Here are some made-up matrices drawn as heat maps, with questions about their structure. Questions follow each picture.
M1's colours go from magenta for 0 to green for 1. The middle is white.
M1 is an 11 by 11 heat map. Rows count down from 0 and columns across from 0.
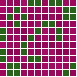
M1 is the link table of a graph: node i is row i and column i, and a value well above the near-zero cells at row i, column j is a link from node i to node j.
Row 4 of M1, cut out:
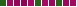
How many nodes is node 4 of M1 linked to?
3
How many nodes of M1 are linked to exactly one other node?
1
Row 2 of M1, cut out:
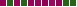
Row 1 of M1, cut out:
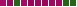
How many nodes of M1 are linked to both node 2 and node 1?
2
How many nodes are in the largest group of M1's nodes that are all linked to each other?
4
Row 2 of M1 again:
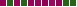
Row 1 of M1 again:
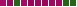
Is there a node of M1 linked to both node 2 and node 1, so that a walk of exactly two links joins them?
yes
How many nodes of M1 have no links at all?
0
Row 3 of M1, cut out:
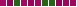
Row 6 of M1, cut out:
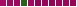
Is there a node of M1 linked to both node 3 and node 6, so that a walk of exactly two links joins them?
no
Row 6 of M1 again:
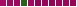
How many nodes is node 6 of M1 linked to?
1
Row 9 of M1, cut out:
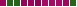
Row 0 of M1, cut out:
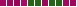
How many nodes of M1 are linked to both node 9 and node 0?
0
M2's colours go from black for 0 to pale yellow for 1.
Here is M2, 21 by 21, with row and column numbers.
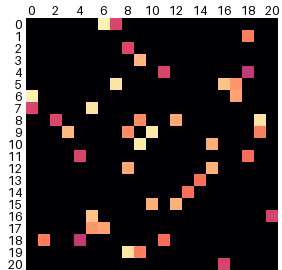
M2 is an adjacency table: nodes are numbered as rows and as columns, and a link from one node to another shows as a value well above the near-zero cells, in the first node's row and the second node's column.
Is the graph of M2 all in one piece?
no
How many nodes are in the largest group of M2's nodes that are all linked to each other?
3
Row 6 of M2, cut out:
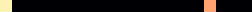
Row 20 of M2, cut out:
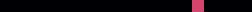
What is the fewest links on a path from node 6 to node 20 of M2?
4
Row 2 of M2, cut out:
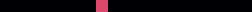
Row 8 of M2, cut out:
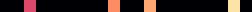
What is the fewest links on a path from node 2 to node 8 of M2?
1
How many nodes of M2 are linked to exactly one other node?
6
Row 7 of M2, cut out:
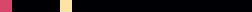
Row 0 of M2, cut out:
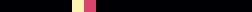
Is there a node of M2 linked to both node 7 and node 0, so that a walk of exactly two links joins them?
no
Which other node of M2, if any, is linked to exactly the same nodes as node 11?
none
